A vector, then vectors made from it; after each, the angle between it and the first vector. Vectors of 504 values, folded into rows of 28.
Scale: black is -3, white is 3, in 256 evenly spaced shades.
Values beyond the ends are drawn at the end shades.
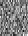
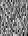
nearly opposite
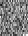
nearly parallel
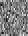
partly aligned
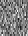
partly aligned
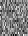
partly aligned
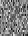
nearly opposite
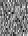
nearly parallel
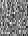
partly opposed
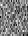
nearly opposite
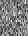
orthogonal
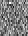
orthogonal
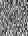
orthogonal
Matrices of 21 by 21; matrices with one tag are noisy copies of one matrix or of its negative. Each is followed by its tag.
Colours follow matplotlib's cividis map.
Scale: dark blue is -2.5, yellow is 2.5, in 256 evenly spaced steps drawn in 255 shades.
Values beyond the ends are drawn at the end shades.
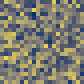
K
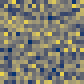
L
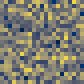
L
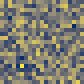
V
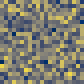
L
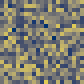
V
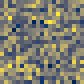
V
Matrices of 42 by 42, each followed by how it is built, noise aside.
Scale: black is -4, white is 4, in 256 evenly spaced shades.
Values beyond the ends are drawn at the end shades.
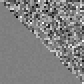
upper triangular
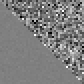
upper triangular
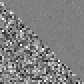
lower triangular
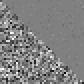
lower triangular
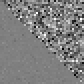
upper triangular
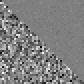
lower triangular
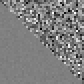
upper triangular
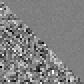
lower triangular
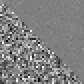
lower triangular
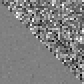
upper triangular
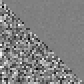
lower triangular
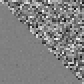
upper triangular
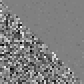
lower triangular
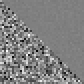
lower triangular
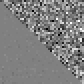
upper triangular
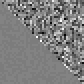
upper triangular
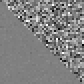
upper triangular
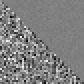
lower triangular
